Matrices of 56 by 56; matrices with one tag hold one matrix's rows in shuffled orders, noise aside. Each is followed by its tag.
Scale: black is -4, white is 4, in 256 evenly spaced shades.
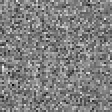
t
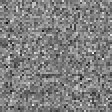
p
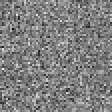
t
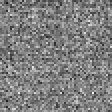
p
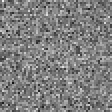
t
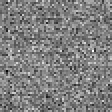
p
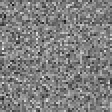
t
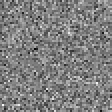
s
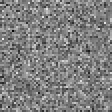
t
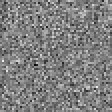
s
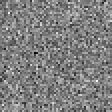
s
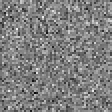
s
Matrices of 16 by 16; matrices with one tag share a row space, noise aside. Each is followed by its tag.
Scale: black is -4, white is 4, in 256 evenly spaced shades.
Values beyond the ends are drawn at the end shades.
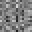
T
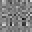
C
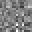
T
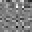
T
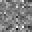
T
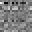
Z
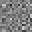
C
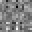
T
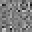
C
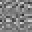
T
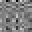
T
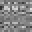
Z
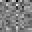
T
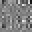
C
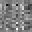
T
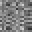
T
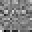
Z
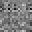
Z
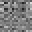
Z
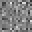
C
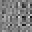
C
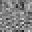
T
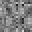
T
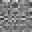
Z
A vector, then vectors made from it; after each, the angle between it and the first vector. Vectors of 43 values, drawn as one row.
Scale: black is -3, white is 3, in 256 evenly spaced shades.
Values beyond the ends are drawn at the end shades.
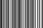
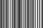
nearly parallel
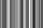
orthogonal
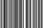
orthogonal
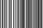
partly opposed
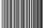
partly opposed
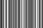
partly aligned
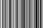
nearly opposite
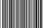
nearly opposite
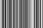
partly opposed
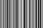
partly opposed
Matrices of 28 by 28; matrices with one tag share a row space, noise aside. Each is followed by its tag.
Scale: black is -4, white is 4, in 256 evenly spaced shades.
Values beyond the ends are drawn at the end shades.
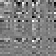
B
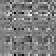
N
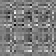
N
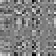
B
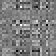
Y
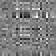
Y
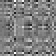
N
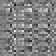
N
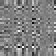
B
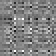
N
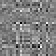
Y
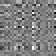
B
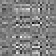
Y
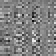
B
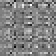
N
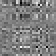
Y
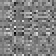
N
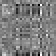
Y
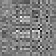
Y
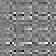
N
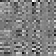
B
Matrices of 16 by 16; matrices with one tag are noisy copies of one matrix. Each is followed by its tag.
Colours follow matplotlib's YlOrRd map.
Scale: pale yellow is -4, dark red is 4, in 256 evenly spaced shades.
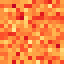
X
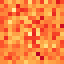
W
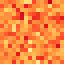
X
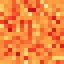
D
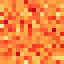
D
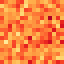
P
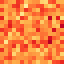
P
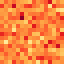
X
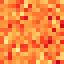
P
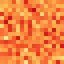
D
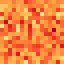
D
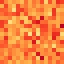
W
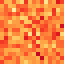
W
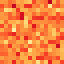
X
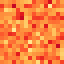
X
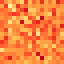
W
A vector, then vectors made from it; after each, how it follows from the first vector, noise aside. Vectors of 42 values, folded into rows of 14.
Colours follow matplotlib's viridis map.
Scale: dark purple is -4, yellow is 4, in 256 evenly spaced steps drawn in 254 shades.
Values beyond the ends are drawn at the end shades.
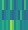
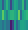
negated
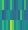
copied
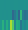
partly zeroed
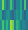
copied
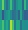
copied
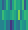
negated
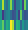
scaled up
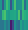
negated
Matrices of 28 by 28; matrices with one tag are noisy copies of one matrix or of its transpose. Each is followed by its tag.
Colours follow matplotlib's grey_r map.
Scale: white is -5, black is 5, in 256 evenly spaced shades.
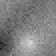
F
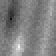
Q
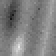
Q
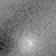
F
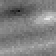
Q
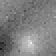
F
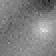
F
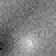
F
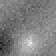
F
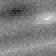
Q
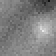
F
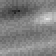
Q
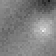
F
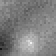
F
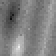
Q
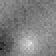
F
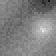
F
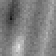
Q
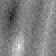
Q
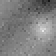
F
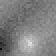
F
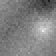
F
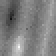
Q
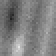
Q
